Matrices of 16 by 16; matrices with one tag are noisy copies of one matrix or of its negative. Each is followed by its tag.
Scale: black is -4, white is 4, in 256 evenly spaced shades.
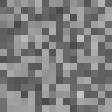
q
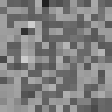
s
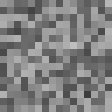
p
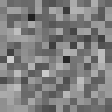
s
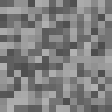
p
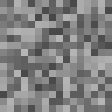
p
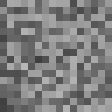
s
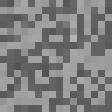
p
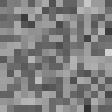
p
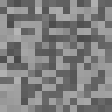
s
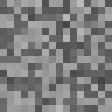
q
